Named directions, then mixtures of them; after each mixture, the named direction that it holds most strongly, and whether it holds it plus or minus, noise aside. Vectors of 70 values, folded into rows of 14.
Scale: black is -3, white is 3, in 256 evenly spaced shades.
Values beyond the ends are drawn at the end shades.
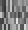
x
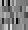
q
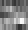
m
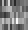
q, minus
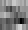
m, minus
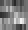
m, plus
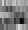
m, minus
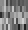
x, minus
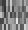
x, plus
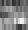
m, plus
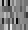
q, plus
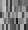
x, minus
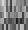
x, minus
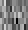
x, minus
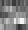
m, plus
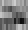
m, minus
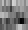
m, minus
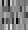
q, plus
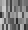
x, minus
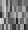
x, minus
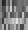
x, plus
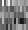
m, minus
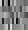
q, plus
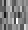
x, plus
